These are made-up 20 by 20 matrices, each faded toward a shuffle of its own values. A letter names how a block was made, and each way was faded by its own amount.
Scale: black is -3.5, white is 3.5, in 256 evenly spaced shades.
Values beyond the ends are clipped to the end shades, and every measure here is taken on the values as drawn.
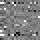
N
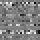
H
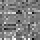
N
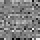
N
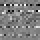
H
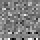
H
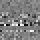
H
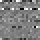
H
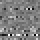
H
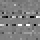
H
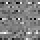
H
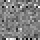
H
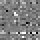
N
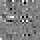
N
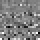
H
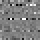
H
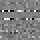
H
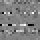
H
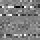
H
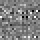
H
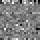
H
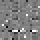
N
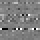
H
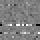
H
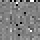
N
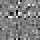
N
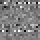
H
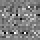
H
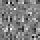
N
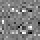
N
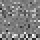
N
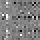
N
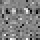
N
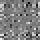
N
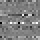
H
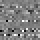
H
